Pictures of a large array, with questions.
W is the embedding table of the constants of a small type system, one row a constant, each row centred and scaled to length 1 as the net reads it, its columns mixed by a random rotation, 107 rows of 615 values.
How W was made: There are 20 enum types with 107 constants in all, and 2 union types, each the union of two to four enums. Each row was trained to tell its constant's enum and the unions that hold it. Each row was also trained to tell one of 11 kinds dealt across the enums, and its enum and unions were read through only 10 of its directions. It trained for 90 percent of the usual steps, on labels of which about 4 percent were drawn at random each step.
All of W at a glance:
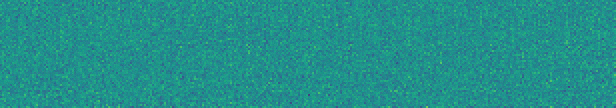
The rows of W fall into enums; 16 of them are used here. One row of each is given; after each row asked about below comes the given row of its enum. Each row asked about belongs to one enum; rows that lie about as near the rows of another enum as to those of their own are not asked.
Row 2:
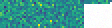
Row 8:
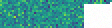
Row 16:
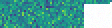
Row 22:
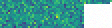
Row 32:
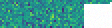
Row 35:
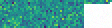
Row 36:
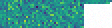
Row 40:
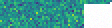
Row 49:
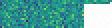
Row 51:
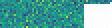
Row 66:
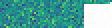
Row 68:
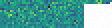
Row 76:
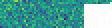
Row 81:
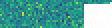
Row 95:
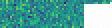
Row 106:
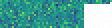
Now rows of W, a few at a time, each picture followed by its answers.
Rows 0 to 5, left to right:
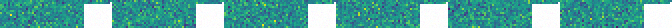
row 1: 40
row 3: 81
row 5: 8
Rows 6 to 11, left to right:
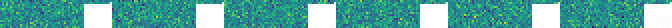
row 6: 95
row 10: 36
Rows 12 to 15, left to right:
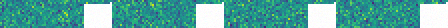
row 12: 16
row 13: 2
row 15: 40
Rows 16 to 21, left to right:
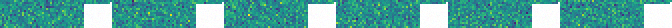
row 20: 49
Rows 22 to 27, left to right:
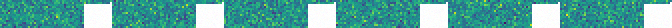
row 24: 36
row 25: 51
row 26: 81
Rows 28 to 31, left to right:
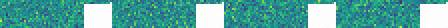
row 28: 36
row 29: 76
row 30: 68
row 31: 2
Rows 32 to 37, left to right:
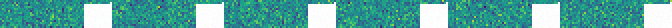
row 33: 22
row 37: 49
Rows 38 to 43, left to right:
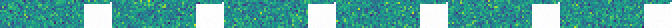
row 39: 81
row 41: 36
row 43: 32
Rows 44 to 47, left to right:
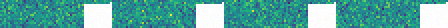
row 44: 22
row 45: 68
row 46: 81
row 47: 81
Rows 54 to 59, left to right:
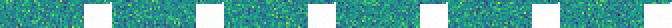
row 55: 8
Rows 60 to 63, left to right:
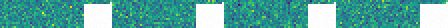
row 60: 49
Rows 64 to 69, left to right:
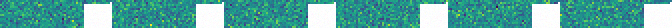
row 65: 2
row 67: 49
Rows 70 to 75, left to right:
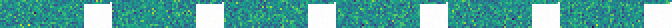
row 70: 8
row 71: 51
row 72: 36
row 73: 22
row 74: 76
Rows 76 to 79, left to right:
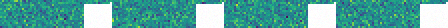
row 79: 16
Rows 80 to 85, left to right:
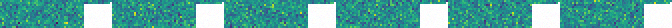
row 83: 51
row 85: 68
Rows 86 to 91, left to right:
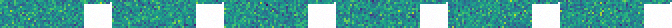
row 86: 40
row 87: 40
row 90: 51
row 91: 68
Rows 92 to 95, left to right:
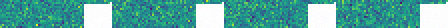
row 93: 68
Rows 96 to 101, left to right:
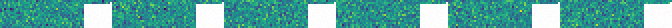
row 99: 8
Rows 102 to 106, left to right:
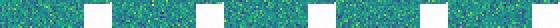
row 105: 8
